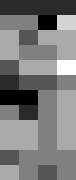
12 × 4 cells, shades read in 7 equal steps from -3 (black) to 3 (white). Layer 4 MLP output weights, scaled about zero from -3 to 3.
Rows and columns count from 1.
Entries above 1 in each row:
0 1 0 0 1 0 0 0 0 0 0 0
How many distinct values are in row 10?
2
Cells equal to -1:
6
